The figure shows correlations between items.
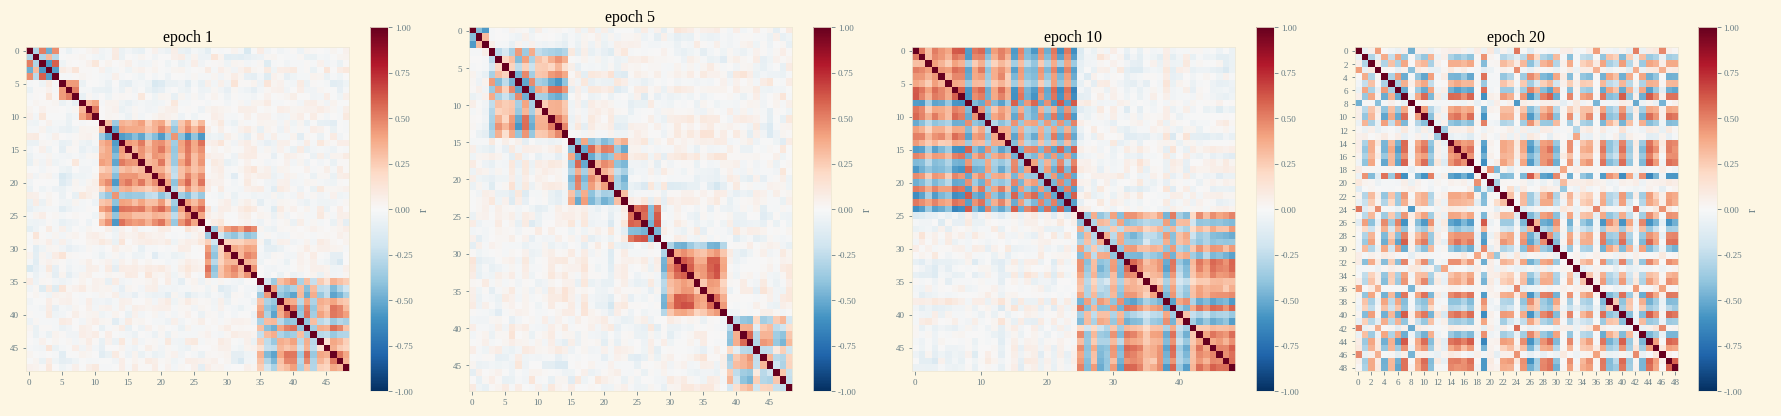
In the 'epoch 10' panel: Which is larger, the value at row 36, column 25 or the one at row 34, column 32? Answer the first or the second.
the second
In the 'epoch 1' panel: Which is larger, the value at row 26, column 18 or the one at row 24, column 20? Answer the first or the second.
the second
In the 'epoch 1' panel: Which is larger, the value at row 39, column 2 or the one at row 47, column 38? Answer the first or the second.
the second
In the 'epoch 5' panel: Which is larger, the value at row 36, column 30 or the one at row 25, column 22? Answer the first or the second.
the first
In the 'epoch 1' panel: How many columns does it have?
49
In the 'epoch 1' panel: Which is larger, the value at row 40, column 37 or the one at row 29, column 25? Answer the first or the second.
the second
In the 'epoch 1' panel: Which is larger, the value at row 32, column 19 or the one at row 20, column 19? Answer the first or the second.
the second
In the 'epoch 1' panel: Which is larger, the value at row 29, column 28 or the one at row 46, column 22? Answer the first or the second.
the second
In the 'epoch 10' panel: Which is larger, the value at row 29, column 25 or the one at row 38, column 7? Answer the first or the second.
the second
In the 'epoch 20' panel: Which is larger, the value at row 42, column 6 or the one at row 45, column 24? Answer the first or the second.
the second
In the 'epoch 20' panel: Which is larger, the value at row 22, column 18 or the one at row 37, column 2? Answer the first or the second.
the second
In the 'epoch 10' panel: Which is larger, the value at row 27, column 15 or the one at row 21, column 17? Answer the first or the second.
the first
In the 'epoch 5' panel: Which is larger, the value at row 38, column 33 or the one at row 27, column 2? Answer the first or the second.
the first
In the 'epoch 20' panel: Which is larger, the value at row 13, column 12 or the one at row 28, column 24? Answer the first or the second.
the second
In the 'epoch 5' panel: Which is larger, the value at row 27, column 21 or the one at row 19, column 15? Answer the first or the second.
the first
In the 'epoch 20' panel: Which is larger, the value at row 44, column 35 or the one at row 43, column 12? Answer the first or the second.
the first
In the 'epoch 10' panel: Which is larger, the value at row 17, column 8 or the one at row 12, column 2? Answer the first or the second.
the first
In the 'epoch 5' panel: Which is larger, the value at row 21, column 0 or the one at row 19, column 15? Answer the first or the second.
the first
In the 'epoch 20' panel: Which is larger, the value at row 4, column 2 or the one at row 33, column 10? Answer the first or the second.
the second
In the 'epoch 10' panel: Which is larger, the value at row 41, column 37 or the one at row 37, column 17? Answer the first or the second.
the second
